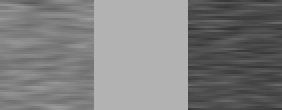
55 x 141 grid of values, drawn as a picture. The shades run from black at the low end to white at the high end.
It is made of 1 by 3 panels. Panel 1,1: middling, streaked across, faint in contrast. Panel 1,2: high, flat. Panel 1,3: low, streaked across, faint in contrast.
